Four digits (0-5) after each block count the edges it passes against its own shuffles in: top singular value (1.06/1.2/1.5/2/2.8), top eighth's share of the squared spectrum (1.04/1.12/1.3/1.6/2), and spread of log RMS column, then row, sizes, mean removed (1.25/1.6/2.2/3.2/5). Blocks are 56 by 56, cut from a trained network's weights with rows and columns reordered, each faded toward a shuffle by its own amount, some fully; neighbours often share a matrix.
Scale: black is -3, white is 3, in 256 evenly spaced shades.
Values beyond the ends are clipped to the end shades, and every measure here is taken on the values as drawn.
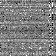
3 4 2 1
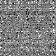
3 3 2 1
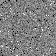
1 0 0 0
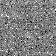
1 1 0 0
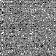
2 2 1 0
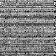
4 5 2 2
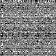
4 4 2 2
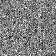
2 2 0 0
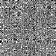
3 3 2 2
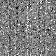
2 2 1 1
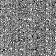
2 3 0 1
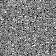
1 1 0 1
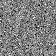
0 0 0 0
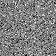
0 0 0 0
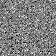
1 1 0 0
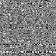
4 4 0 3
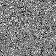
0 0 0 0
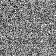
0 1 0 0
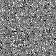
0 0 0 0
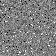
0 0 0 0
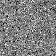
1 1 0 0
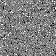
0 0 0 0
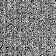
2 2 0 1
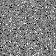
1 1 0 1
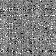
2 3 0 2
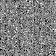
1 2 0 0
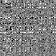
3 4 2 3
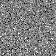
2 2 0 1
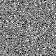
2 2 0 1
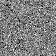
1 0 0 0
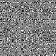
3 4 2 3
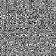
3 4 0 3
